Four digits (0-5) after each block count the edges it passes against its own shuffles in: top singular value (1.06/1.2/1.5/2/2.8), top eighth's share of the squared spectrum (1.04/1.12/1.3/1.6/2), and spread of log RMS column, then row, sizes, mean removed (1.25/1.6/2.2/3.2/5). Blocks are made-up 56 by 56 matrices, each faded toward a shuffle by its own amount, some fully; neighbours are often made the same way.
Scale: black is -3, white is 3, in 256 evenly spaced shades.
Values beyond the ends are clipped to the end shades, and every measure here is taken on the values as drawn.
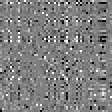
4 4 2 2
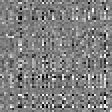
4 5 4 3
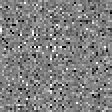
3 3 1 1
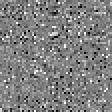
3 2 1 1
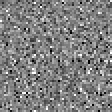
3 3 1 1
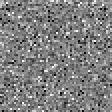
0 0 0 0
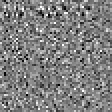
4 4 2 2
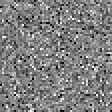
3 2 1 1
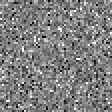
1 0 0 0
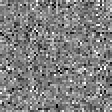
3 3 1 1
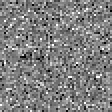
0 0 0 0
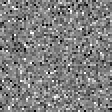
0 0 0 0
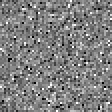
1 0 0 0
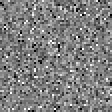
1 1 1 0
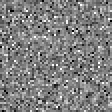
1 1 0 0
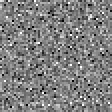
2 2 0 0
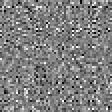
4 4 2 2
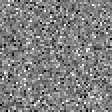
0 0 0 0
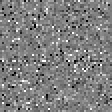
2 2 0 1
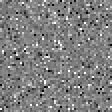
1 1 0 0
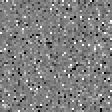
0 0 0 0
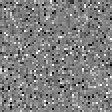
0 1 0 0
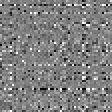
4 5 2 3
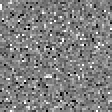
0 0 0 0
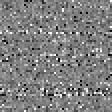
1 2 0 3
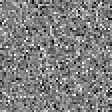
1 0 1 0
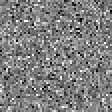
1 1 0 0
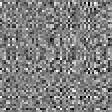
4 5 3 3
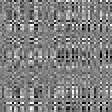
5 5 4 4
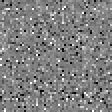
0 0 0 1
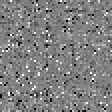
1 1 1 1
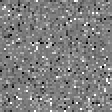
0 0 0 1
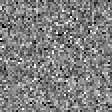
0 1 0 0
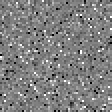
0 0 0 0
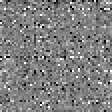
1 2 2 2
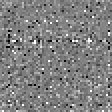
2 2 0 2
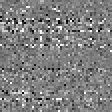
2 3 2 3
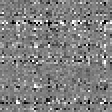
2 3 3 4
